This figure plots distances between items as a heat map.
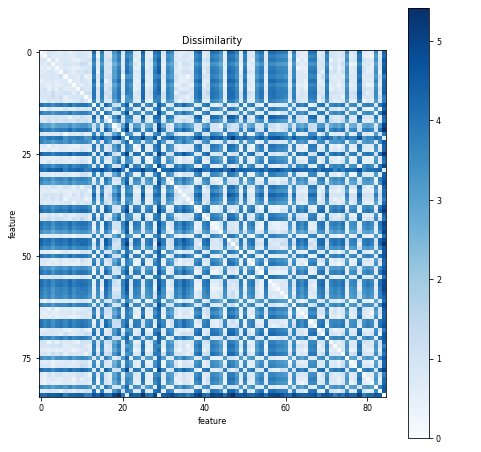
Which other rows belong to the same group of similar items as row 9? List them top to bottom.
0, 1, 2, 3, 4, 5, 6, 7, 8, 10, 11, 12, 14, 16, 17, 20, 23, 24, 26, 27, 30, 33, 34, 35, 36, 37, 40, 41, 45, 49, 51, 52, 55, 61, 63, 64, 65, 68, 69, 71, 72, 73, 74, 76, 77, 79, 80, 81, 83
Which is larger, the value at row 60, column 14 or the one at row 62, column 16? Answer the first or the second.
the second
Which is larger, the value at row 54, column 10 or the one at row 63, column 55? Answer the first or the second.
the first
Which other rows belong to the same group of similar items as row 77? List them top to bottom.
0, 1, 2, 3, 4, 5, 6, 7, 8, 9, 10, 11, 12, 14, 16, 17, 20, 23, 24, 26, 27, 30, 33, 34, 35, 36, 37, 40, 41, 45, 49, 51, 52, 55, 61, 63, 64, 65, 68, 69, 71, 72, 73, 74, 76, 79, 80, 81, 83
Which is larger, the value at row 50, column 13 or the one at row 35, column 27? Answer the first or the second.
the second
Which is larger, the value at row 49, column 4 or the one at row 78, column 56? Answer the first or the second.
the second
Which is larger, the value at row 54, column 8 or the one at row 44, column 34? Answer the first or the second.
the first
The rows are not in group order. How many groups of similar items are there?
3
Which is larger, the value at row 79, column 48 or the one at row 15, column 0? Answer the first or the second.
the second
